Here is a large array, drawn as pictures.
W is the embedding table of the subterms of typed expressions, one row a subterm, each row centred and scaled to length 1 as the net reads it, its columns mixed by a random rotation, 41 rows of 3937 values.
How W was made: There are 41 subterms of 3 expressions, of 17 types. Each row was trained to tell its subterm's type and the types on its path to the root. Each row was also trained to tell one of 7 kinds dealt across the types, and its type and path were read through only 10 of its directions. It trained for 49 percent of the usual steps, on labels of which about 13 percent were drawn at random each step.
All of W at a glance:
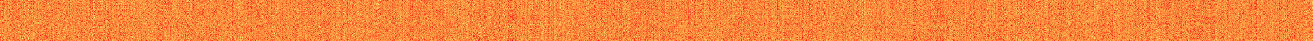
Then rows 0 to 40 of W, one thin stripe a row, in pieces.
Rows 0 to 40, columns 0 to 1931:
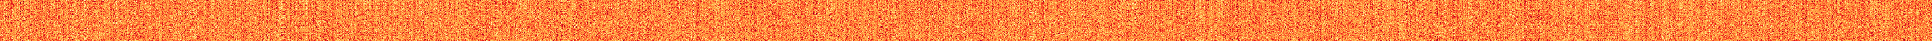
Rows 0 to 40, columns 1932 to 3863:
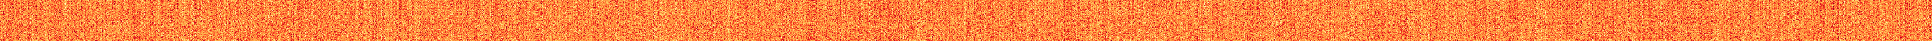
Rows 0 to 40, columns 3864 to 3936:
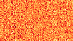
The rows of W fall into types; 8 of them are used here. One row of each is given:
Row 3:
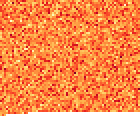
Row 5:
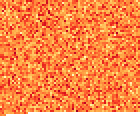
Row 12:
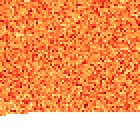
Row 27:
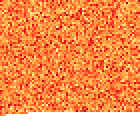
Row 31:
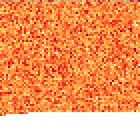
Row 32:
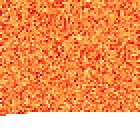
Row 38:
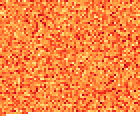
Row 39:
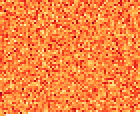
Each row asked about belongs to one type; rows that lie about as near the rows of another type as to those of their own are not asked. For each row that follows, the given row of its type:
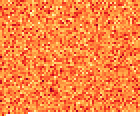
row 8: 3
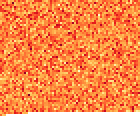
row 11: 39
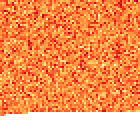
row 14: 39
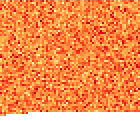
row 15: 38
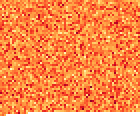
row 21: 5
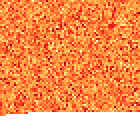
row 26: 27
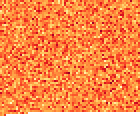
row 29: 38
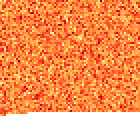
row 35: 32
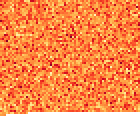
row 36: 12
